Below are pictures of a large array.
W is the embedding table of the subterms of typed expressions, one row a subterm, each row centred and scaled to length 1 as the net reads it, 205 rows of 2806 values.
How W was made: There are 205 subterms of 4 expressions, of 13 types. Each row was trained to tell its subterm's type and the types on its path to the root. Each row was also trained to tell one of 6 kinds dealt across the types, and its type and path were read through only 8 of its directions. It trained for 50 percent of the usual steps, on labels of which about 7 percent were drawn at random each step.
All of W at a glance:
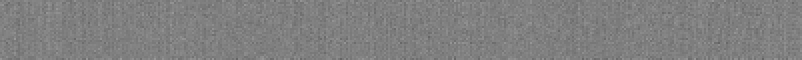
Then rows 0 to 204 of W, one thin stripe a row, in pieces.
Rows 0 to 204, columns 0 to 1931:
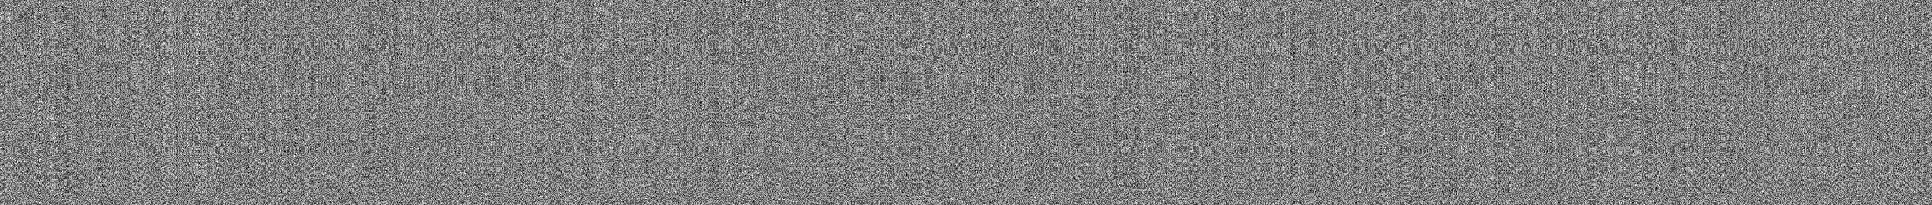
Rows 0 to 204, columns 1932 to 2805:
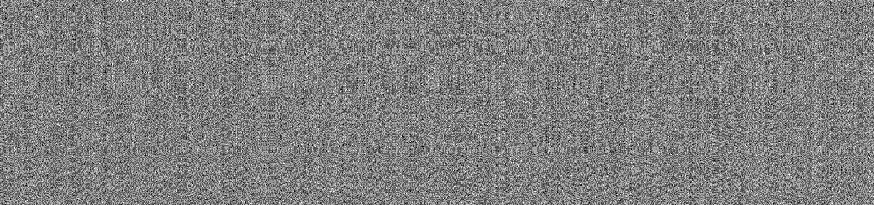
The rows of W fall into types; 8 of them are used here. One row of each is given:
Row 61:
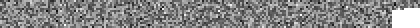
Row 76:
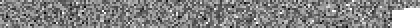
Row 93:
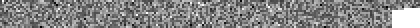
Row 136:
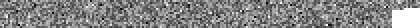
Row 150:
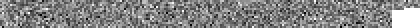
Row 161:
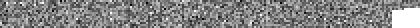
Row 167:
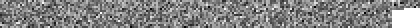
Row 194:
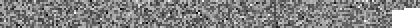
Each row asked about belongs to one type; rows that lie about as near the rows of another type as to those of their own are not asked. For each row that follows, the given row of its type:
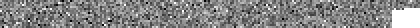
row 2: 150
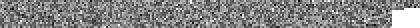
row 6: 150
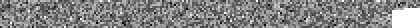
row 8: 136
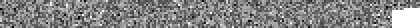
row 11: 93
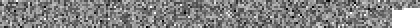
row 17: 136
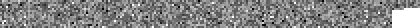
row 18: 136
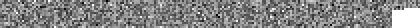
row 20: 194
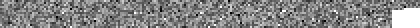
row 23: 93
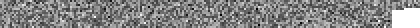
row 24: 150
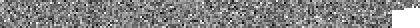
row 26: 150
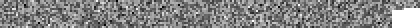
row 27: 167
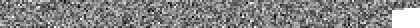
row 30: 136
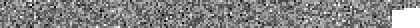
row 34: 194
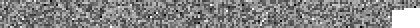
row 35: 194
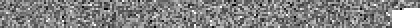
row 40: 93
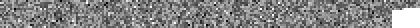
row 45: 136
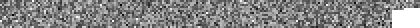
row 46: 93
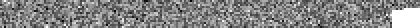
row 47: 93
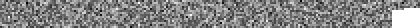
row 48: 167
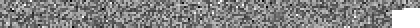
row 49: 167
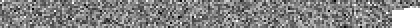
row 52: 194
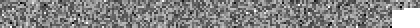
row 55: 136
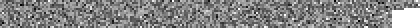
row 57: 150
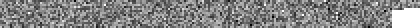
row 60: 150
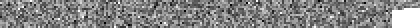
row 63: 136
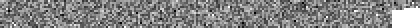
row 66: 167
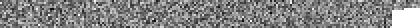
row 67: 76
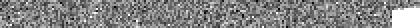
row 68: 76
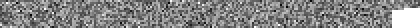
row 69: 93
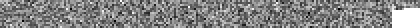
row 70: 167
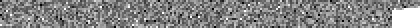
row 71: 76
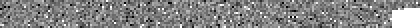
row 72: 93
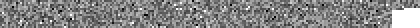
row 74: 150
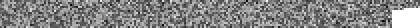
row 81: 93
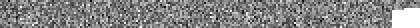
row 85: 76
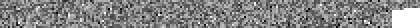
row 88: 136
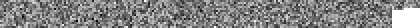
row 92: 136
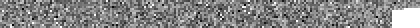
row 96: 76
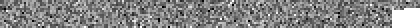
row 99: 61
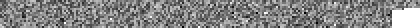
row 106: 76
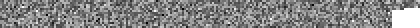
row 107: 61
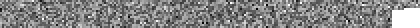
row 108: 76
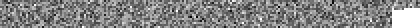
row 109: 194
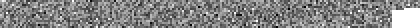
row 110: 150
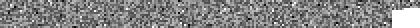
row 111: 167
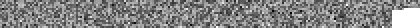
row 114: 76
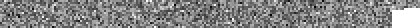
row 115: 61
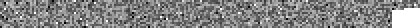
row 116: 61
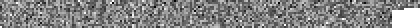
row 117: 61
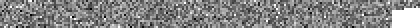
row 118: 150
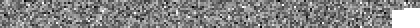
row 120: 93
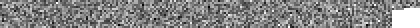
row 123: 194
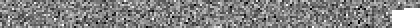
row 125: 167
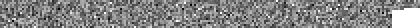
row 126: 61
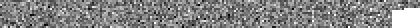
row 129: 61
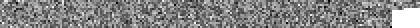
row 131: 136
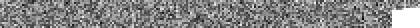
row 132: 194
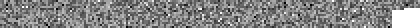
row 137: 61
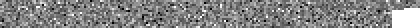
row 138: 167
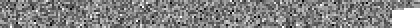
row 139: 76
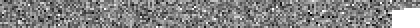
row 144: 194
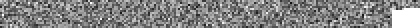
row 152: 167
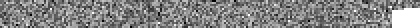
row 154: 93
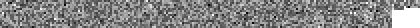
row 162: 150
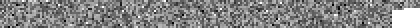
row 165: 136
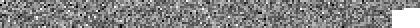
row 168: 167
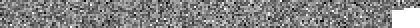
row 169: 167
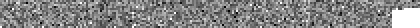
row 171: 136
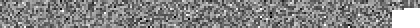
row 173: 61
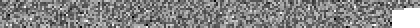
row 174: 76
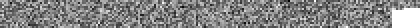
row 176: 167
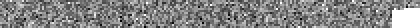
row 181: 76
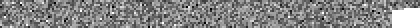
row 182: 93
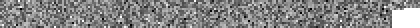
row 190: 136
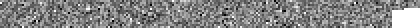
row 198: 161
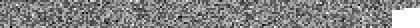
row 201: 194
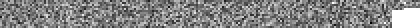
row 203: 93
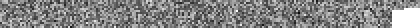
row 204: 76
